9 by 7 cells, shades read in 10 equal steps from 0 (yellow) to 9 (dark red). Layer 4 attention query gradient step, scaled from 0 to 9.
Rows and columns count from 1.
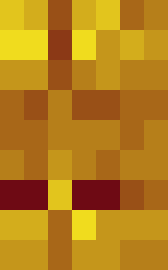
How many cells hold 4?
15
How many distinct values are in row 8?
4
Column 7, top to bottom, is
4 3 4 5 4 4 5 3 4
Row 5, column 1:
5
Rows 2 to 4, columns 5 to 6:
3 2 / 3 4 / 6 5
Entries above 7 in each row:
0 0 0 0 0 0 4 0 0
